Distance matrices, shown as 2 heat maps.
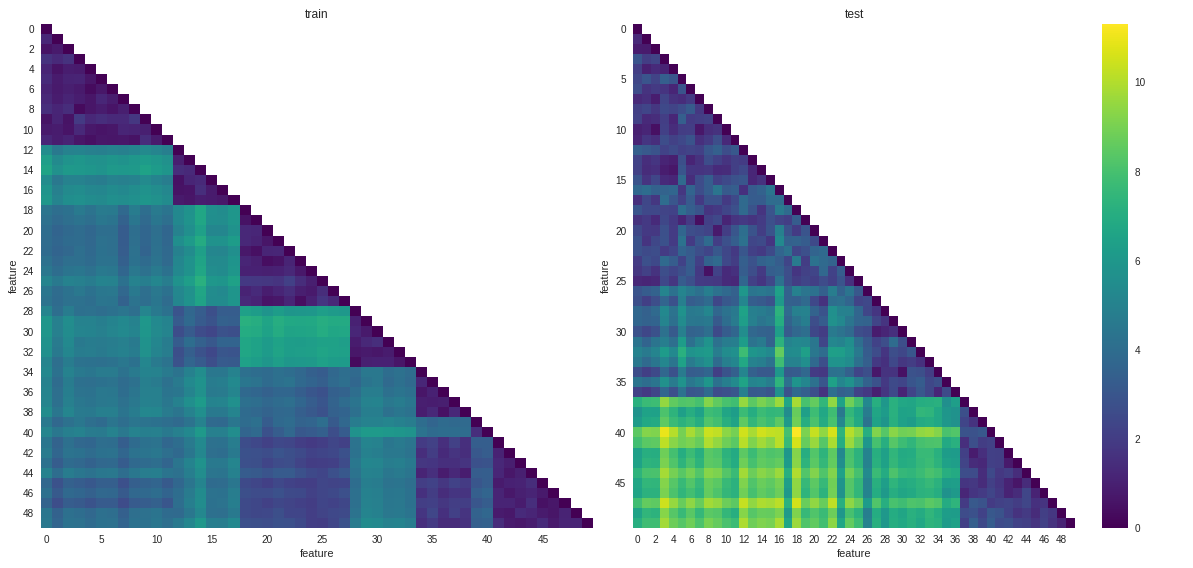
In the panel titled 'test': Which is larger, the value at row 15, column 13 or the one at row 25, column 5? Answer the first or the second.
the second
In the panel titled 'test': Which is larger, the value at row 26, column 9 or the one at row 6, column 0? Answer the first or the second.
the first
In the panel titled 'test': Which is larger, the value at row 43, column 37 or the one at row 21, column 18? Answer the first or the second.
the second
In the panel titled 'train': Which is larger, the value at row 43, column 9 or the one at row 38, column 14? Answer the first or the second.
the second
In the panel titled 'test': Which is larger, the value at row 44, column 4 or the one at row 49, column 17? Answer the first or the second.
the first
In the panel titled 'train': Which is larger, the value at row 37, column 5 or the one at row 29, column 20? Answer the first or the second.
the second
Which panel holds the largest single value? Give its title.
test
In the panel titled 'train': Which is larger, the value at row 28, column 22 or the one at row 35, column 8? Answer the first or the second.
the first
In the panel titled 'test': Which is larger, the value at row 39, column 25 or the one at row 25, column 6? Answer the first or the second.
the first
